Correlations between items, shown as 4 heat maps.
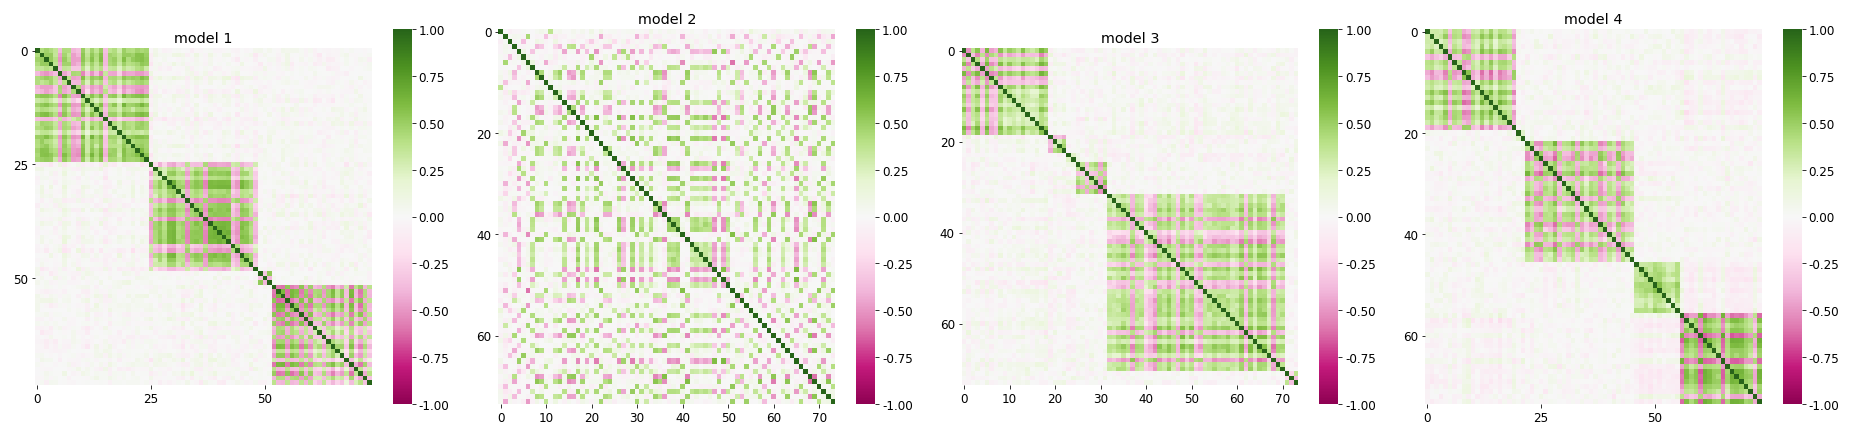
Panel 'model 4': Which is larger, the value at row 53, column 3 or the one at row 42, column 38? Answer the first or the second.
the second
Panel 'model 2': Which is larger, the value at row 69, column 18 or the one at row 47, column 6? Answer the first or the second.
the first
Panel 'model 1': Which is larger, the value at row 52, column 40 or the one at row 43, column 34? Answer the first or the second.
the first
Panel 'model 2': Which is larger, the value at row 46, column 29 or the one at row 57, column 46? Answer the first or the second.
the first
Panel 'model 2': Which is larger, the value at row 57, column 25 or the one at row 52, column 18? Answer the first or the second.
the second
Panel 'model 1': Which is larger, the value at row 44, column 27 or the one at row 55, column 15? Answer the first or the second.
the second
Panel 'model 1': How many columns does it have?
74
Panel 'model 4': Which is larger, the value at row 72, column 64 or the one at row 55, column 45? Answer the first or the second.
the second
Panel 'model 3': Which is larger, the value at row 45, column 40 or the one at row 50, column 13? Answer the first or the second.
the second
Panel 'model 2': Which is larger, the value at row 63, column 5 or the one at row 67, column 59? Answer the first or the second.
the second
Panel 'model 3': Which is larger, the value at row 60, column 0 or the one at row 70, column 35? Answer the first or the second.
the second
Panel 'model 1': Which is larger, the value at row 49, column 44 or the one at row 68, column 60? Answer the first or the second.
the second
